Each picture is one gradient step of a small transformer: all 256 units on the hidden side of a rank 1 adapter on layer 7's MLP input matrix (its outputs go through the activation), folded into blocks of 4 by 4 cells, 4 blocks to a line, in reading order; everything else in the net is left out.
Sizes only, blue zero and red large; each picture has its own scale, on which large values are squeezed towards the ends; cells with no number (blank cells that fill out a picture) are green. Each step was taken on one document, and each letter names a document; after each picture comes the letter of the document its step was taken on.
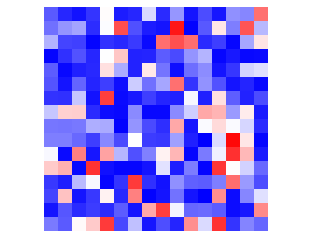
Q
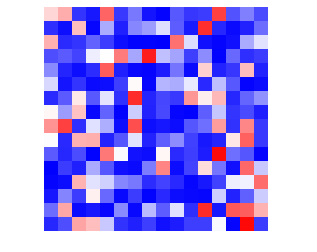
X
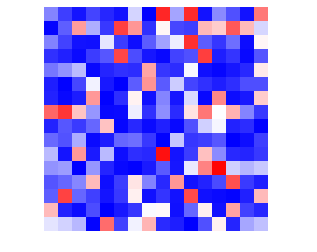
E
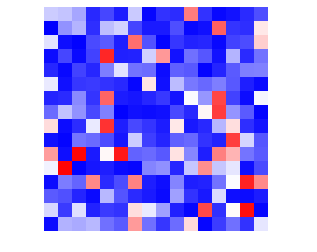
Q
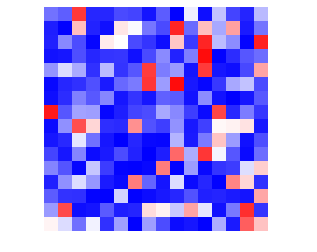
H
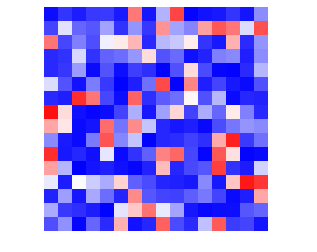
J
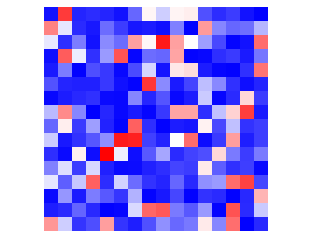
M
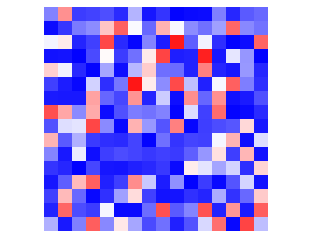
H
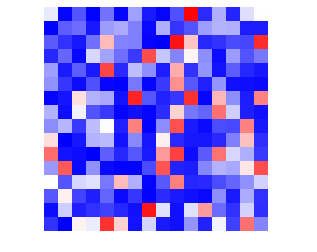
X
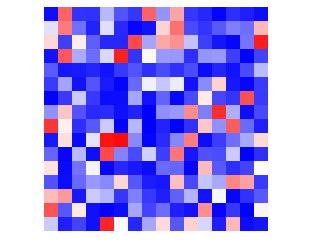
M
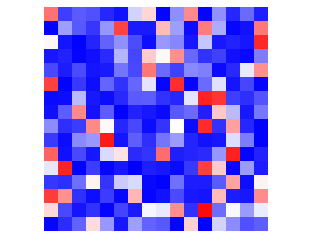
Q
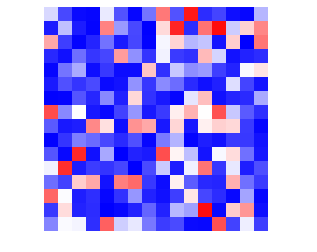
E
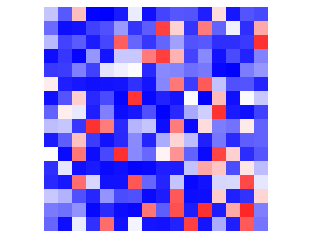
Q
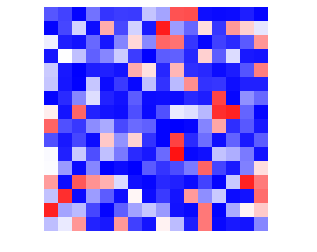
J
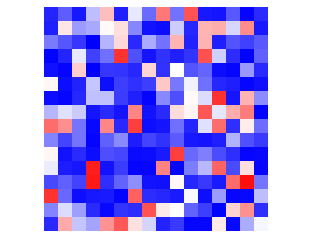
E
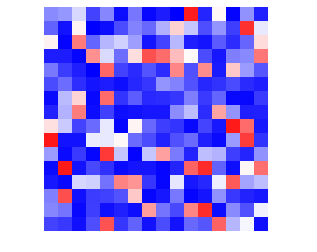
X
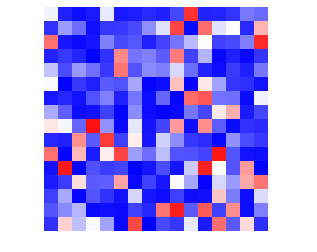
Q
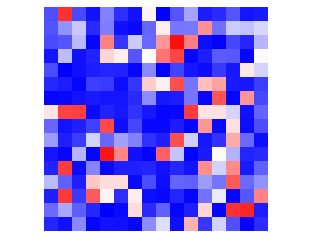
M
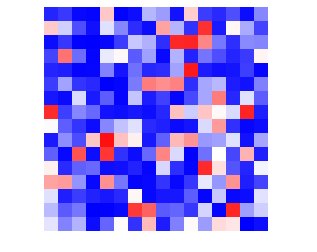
M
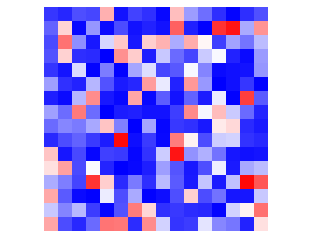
J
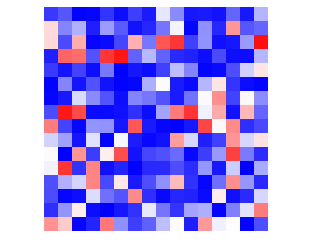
M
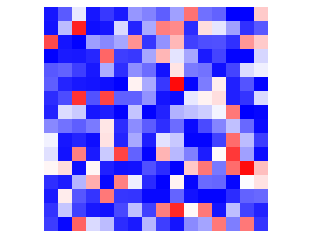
Q
